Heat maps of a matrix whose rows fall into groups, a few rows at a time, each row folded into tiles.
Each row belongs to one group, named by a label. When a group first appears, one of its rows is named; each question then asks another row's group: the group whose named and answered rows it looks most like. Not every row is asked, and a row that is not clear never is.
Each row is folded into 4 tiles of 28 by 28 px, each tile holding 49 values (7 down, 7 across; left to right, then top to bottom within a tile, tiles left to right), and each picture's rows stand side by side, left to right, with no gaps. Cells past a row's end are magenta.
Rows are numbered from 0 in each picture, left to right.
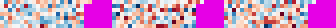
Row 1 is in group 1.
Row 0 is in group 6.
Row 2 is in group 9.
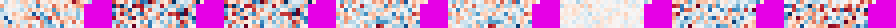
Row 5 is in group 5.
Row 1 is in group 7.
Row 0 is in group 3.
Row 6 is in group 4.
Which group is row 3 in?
6
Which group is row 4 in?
6
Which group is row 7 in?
1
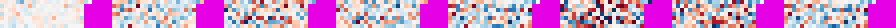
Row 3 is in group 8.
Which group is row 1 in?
4
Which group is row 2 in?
3
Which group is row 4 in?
4
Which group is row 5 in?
3
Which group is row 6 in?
9
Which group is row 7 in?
4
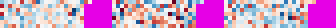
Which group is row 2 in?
6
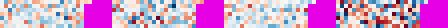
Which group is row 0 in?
6
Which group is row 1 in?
8
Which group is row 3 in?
9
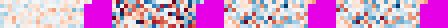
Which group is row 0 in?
1
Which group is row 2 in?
8
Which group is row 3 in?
8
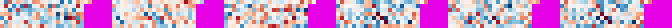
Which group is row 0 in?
6
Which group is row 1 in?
3
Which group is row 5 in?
8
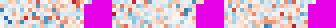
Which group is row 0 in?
3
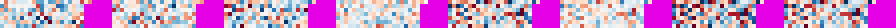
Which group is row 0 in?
8
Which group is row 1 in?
8
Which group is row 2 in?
4
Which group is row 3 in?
6
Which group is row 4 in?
7
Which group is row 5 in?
7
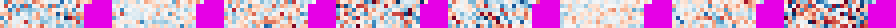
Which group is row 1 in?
6
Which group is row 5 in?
1
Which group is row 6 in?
3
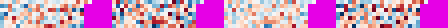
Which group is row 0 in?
1
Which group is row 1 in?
9
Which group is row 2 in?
9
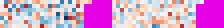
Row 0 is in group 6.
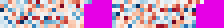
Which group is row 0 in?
3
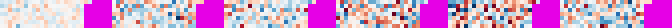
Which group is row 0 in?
1
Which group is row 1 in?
6
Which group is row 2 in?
4
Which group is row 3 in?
9
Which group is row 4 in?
1
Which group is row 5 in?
6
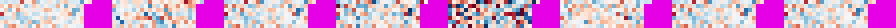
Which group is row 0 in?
5
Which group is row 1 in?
3
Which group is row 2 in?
5
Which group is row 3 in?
5
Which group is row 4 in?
7
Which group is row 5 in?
9
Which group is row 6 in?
5
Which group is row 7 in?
5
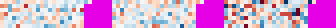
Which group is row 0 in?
4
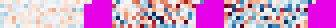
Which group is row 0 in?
1
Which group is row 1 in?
3
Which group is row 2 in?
4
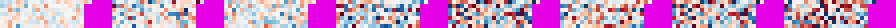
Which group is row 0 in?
1
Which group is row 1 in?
5
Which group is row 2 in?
6
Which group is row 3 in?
4
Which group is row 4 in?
7
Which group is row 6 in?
7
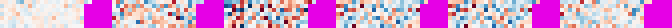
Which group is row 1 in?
9
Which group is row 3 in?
4
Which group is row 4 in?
4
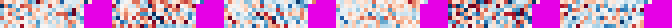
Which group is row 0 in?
7
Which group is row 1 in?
3
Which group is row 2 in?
8
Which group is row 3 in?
3
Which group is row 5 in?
4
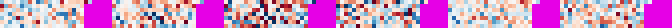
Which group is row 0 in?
5
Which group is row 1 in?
3
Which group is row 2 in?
3
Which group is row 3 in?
7
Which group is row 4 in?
3
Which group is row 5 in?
9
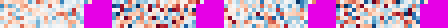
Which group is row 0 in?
7
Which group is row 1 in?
1
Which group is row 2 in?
8
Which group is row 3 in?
7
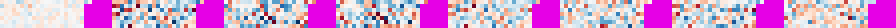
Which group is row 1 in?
4
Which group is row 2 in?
8
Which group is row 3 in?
8
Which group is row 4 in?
4
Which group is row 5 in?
6
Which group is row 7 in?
9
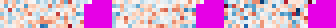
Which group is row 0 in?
9
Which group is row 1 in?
1
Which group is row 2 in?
5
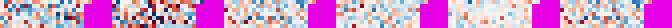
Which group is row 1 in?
3
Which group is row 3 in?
4
